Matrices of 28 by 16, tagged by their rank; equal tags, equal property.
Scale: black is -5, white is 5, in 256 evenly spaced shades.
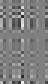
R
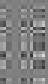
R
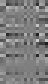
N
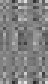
N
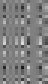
R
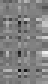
N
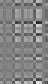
R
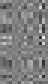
N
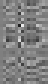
N
